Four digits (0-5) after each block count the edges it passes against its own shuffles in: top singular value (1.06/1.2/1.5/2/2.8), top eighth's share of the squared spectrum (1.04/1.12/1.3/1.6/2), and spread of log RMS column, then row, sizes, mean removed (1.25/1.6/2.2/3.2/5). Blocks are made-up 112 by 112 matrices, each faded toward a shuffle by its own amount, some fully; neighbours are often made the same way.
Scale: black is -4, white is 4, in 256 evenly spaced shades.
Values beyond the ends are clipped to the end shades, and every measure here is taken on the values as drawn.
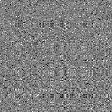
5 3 2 2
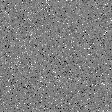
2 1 0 0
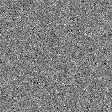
0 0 0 0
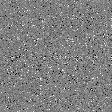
3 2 0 1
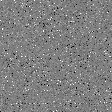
2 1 0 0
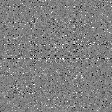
4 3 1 2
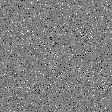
2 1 0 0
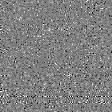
4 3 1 2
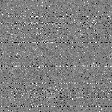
4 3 2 3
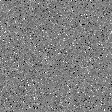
2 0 0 0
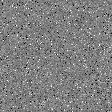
2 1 0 0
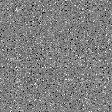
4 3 1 2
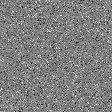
1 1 0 0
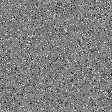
2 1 0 0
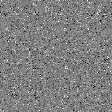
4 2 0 1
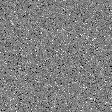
2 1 0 0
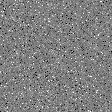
0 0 0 0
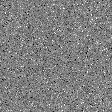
0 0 0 0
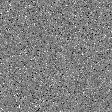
0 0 0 0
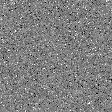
0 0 0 0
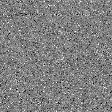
1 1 0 2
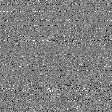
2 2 0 4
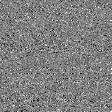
1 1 0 3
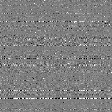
5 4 1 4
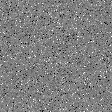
0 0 0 0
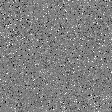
1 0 0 0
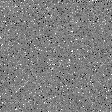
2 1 0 1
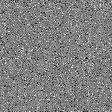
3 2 0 1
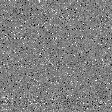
2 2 0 2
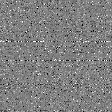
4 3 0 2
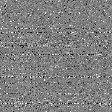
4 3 1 3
